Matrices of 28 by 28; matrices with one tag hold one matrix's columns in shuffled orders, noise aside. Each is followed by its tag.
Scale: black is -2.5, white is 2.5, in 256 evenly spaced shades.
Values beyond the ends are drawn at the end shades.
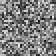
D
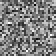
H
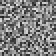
H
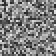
D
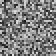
D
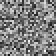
D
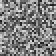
D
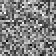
D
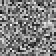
H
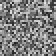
D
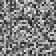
D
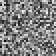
D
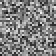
H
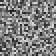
H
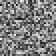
D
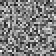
H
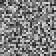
H
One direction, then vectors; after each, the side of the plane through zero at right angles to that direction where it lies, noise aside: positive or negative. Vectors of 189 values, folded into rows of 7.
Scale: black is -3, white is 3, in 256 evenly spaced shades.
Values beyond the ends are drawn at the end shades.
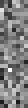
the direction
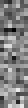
positive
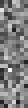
positive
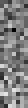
positive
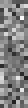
negative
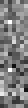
positive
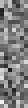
negative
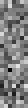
negative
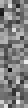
negative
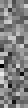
negative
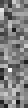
positive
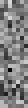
negative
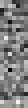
negative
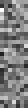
positive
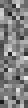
positive
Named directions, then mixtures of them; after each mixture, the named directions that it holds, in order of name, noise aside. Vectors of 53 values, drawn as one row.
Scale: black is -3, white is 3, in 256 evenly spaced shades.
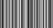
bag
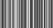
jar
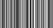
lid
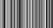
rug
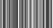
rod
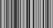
jar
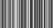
jar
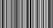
bag, lid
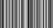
bag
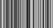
jar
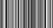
rod, rug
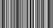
lid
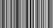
lid
